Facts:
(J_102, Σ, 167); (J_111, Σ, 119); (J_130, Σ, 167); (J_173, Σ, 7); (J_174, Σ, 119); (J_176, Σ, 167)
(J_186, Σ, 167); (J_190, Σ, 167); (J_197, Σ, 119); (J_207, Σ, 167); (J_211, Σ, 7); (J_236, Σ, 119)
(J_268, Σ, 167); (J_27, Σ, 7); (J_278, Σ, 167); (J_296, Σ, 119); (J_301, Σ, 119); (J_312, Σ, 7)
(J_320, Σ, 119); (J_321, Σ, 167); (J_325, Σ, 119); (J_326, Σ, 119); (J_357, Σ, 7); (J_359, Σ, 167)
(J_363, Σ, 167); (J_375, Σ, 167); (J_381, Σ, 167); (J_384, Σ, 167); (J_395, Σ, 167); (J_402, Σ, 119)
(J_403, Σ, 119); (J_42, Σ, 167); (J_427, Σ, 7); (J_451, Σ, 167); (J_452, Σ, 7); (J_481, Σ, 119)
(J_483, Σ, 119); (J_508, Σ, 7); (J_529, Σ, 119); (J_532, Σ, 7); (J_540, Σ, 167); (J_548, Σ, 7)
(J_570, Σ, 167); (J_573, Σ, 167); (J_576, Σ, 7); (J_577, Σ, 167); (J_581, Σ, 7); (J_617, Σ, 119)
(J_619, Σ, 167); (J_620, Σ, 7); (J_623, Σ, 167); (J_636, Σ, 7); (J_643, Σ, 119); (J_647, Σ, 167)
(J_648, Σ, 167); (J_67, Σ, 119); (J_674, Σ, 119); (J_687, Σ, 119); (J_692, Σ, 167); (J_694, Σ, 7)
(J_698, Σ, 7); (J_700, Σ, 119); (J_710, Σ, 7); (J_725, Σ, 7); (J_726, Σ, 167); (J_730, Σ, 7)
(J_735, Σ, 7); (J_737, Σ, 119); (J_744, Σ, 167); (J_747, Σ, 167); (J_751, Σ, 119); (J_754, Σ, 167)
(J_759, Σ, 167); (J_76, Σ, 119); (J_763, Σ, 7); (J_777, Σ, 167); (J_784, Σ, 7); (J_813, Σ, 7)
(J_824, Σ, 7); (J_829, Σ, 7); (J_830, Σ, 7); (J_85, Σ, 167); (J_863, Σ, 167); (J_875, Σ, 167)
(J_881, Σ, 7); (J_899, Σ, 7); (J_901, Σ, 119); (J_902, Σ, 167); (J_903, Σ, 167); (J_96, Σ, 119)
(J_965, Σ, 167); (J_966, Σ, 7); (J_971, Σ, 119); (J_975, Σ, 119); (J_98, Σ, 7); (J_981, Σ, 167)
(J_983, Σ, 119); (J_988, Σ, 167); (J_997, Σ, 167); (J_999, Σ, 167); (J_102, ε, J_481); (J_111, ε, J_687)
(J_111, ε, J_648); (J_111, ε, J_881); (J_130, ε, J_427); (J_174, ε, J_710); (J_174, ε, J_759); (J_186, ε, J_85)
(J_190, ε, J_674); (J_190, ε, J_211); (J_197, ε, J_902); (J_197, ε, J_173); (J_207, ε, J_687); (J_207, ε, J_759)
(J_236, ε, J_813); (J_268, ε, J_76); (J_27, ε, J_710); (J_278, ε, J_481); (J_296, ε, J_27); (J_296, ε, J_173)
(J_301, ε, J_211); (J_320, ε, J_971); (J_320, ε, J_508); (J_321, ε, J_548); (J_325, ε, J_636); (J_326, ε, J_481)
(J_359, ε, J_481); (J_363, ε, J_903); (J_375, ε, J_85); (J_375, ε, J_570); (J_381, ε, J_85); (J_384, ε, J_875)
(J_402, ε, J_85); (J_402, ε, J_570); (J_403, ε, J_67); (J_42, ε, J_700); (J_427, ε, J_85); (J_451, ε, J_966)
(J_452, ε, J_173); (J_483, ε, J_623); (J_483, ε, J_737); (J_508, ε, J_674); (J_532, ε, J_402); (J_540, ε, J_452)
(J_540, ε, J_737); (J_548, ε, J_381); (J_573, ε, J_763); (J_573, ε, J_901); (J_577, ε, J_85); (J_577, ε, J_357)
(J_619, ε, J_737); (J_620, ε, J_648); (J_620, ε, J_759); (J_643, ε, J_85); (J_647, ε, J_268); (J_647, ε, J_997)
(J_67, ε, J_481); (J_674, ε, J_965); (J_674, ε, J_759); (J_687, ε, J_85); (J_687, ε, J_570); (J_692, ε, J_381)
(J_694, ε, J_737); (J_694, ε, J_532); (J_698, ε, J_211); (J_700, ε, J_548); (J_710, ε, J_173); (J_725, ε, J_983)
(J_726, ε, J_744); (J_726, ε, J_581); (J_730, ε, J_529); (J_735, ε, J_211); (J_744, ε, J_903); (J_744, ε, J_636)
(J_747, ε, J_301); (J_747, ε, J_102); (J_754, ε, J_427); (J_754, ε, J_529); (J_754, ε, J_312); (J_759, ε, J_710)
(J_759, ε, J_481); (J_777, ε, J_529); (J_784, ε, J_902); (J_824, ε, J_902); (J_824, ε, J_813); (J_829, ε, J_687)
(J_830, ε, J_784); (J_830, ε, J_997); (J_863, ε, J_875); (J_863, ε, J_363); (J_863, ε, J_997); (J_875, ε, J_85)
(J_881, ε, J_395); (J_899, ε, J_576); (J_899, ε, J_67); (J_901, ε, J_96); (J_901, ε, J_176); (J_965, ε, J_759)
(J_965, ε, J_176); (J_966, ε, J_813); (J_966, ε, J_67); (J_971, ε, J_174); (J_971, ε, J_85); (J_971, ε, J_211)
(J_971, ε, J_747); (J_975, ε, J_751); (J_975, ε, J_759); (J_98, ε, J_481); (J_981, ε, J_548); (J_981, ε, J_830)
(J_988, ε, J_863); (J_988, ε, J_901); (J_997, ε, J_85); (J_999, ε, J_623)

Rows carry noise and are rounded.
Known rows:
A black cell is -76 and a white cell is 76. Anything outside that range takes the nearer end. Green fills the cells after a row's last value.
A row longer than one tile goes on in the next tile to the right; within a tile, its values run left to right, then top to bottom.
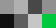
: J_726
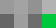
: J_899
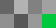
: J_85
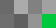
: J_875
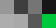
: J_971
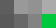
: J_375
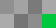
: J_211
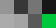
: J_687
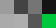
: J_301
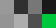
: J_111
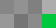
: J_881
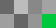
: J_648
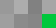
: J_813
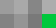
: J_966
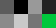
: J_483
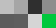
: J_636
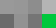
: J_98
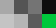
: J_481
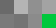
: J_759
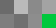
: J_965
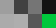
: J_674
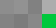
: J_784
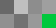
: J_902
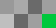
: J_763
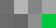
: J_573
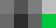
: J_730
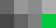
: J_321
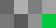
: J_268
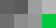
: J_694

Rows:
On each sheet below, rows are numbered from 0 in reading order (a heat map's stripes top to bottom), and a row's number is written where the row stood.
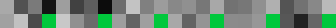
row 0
J_67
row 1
J_76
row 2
J_176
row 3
J_357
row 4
J_452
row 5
J_777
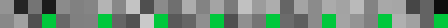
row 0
J_643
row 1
J_725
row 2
J_903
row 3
J_988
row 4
J_451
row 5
J_381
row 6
J_576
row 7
J_901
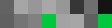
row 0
J_207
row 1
J_617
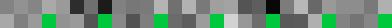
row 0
J_173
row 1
J_700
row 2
J_427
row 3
J_863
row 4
J_96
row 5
J_363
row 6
J_830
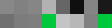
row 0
J_829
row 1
J_737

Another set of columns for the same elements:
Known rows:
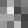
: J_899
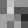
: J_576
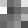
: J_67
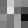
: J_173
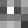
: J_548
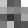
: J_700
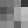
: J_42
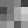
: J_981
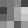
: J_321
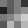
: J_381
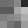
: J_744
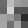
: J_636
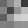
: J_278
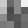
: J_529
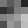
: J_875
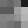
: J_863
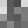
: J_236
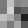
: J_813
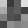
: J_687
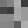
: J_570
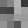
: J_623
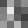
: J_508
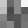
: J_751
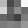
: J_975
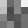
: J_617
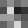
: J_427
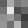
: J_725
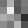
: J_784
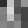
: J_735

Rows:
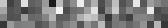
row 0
J_643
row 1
J_619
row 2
J_326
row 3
J_966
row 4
J_901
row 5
J_694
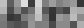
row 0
J_737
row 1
J_211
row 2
J_902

